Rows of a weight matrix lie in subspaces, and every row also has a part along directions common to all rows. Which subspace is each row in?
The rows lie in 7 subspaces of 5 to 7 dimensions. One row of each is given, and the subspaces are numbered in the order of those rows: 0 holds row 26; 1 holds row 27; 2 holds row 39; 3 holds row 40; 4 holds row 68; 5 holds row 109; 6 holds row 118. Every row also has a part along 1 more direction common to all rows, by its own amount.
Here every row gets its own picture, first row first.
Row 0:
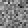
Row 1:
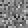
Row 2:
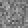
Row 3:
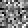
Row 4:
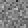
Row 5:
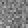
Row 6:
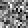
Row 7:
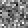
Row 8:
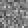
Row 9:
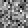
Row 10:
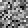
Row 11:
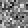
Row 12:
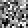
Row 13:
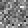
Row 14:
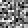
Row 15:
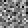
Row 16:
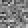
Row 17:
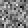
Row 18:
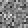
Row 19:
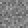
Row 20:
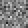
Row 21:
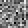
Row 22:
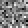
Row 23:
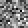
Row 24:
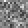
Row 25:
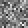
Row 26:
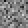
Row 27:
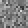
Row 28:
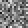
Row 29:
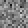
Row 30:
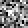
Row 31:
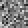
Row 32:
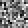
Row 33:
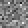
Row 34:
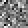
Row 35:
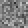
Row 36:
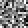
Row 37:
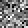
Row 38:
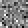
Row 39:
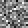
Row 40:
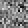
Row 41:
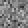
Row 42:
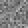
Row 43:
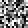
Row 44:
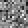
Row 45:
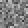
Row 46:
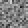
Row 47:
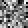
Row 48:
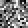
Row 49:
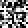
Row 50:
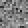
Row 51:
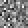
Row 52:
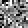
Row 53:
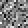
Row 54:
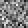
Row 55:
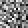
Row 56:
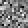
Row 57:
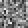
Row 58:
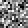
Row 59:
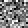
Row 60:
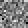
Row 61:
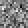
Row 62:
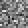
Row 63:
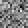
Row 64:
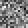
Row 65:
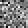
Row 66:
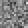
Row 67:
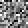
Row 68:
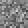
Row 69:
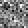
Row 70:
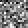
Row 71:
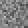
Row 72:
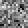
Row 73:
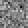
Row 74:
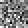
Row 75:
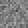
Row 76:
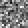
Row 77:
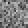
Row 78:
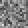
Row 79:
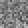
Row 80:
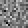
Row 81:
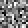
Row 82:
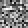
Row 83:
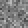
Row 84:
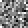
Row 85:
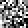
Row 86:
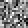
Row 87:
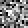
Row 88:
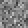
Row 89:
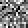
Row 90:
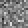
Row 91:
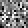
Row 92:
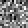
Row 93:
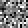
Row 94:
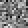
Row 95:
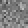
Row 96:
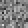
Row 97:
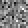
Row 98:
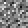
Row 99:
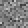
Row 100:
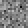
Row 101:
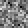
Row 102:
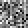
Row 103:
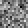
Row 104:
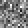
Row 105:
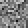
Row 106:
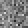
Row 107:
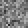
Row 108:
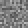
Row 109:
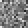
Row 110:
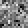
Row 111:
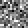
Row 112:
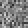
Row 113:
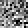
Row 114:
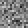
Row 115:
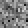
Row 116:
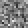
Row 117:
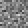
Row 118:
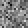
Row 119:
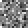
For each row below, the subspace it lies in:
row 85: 2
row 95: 1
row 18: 3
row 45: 6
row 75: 4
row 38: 5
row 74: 4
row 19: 2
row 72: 6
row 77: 1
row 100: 0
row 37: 6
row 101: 6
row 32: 0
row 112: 3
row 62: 2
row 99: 3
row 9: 4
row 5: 1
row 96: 0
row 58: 4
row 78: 0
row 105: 4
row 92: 3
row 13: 3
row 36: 5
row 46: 6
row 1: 4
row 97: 5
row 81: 5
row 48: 2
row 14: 4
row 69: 3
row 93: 3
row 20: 1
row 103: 2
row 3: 5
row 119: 5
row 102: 4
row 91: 4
